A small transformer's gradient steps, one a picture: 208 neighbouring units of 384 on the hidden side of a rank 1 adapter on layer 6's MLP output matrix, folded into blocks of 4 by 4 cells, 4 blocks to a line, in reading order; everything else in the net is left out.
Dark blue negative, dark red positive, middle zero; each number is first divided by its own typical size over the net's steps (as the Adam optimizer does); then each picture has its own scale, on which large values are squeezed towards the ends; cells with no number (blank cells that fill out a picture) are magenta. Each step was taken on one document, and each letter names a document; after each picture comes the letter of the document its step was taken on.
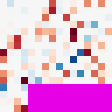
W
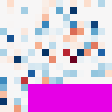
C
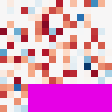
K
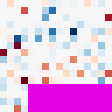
W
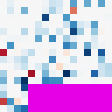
C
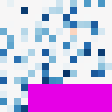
C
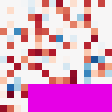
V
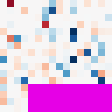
W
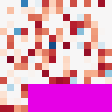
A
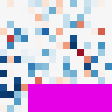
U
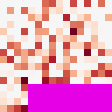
A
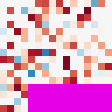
V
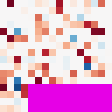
U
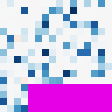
C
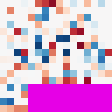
A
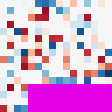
A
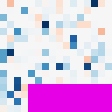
U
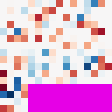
U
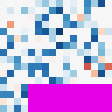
K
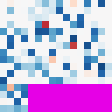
K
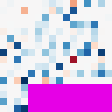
C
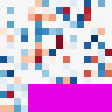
V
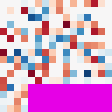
A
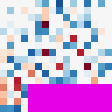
V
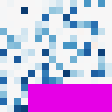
C
